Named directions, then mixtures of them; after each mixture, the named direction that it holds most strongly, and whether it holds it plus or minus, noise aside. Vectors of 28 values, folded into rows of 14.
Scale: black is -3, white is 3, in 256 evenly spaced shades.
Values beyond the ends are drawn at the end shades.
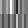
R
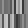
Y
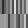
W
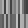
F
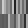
W, minus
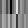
R, minus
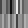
R, minus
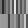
W, plus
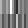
R, plus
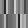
F, plus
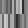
Y, plus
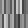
Y, plus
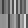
W, plus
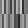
Y, plus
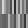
W, minus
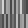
F, plus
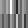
R, plus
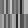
F, minus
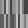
F, plus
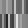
Y, minus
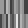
F, plus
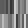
R, minus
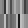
F, plus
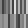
W, plus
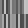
F, minus
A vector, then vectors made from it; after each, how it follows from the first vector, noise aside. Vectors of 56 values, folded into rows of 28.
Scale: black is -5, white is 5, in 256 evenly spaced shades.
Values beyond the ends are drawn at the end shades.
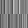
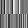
scaled up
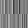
negated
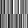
scaled up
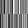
scaled up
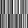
scaled up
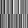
scaled up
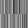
negated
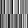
scaled up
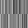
negated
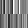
scaled up
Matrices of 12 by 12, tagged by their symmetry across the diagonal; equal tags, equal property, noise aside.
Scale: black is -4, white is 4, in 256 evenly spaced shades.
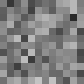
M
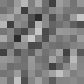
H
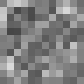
H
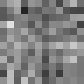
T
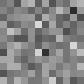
M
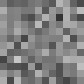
T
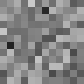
H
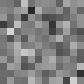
T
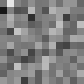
T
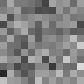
M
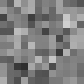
T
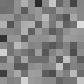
H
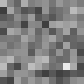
M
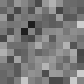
H
